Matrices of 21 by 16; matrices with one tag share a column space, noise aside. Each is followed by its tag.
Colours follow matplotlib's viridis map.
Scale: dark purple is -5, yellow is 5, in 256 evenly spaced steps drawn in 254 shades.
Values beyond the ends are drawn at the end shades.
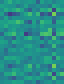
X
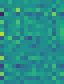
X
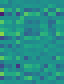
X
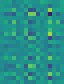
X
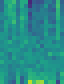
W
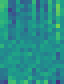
W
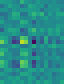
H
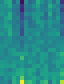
W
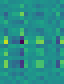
H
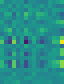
H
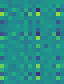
X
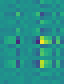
H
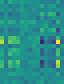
H
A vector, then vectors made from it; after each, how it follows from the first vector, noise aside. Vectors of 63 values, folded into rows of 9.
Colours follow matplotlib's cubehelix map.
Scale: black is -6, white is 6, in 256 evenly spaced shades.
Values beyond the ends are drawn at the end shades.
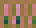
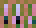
scaled up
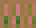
shrunk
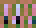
scaled up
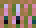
scaled up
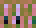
scaled up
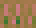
shrunk
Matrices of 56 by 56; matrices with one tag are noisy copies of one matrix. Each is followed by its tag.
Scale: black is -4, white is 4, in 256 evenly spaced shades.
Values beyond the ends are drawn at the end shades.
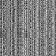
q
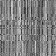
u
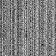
q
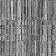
u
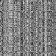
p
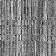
u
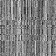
u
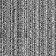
q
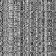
p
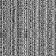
q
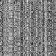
p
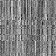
u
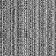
q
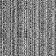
q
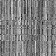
u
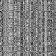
p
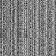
q
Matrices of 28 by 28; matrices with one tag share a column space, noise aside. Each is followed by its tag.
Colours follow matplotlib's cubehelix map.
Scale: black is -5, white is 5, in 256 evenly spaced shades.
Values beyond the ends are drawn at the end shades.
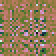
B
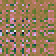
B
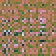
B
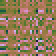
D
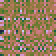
D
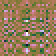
B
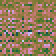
B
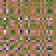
D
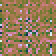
B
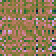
D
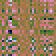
D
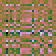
B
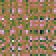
D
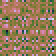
D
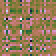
D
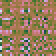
D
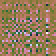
B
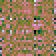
D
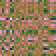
D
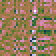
D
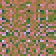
B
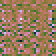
B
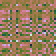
B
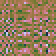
B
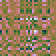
D
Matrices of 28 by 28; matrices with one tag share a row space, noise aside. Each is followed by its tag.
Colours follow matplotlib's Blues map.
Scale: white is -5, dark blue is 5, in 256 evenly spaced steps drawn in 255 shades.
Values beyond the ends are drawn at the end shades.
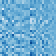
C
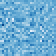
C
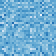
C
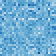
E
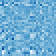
C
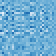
C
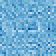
E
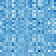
E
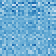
E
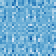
E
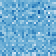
E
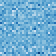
E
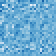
C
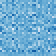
E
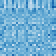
E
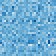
E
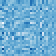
C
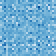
E
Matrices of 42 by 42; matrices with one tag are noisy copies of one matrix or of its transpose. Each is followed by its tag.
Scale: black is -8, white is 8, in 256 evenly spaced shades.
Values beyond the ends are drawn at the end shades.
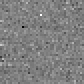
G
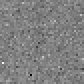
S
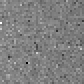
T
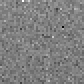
T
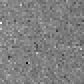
T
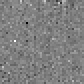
G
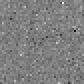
S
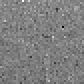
T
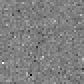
S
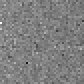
T
